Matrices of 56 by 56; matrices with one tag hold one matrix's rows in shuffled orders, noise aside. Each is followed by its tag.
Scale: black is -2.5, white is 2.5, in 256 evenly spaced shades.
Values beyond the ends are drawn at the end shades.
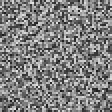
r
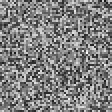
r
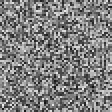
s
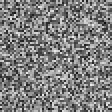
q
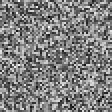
q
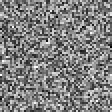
q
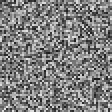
r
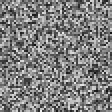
r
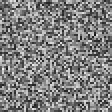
r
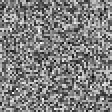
s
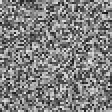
q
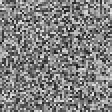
s
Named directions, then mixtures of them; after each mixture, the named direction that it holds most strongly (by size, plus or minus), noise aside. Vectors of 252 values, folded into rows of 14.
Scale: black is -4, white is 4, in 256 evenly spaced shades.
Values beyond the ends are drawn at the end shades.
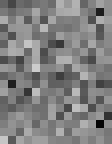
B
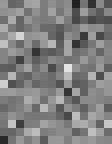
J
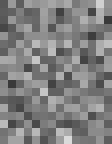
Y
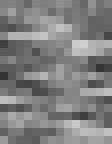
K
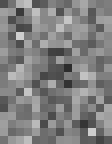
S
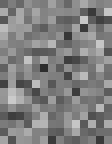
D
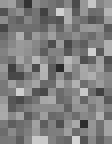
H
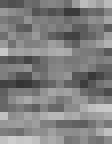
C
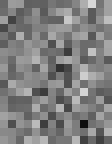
H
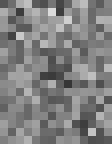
S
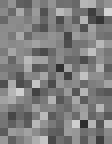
D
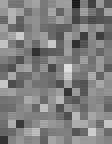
J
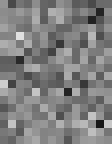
J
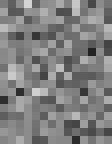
H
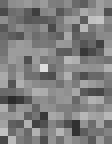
D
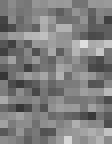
K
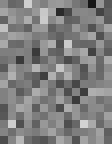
H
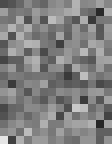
B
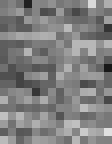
K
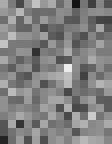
J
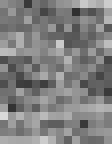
C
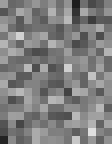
J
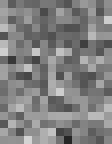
Y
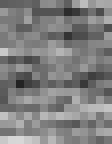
C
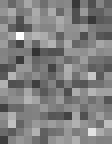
J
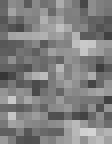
K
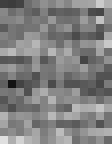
C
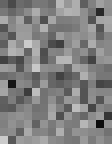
B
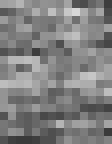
C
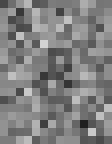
S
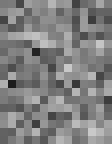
J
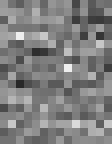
J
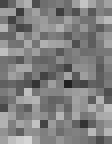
S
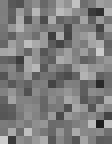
B
